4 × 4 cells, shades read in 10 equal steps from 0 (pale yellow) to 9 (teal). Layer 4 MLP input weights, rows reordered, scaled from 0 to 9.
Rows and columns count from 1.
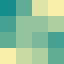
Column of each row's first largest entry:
1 1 4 4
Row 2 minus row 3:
1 0 -1 -4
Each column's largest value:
9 6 5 7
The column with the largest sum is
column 1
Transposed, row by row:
9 7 6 0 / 6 4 4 2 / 1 4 5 3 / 0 3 7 6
